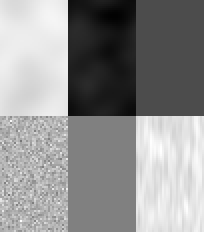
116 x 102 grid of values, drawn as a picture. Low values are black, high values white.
The table splits into 2 rows of 3 panels. Panel 1,1: very high, smooth, faint in contrast. Panel 1,2: very low, smooth, faint in contrast. Panel 1,3: low, flat. Panel 2,1: high, fine-grained. Panel 2,2: middling, flat. Panel 2,3: very high, streaked downward, faint in contrast.
